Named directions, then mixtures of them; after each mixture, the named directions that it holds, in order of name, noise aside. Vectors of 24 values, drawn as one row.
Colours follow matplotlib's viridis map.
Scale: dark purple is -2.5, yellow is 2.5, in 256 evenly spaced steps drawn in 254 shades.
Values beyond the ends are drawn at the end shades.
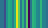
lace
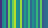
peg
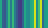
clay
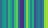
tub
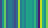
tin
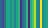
clay, lace, tin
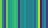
tin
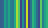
lace, tin, tub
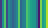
tin, tub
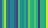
lace, tin
